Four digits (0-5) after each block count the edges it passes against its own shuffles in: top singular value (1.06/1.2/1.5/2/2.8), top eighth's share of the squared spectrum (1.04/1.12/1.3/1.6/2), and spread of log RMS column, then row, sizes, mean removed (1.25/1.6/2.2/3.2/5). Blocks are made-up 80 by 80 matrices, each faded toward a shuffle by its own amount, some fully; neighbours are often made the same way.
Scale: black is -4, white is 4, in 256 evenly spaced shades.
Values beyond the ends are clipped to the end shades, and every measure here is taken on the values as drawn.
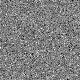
0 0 0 0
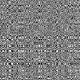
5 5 3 3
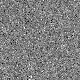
0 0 0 0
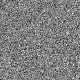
0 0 0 0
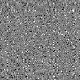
4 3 2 1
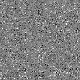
3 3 1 1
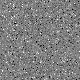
2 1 0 0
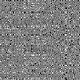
4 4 2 2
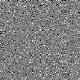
4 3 2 2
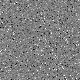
0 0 0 0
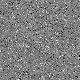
1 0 0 0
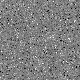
0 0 0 0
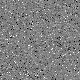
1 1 0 0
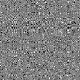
4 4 2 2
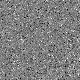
0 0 0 0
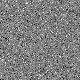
0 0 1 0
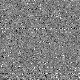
2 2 0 2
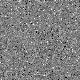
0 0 0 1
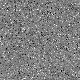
2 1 0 0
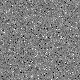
1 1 0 0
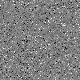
2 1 0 0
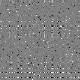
5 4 2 2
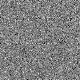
1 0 0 2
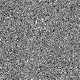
0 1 0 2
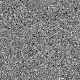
0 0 0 1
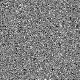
0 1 0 2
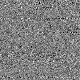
1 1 0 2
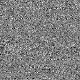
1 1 0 3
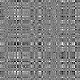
5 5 4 4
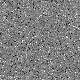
2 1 0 0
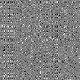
5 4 2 2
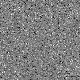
2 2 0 0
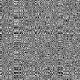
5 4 3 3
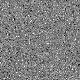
3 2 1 0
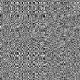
5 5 3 3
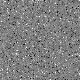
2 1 0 0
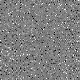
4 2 1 0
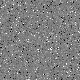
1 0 0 0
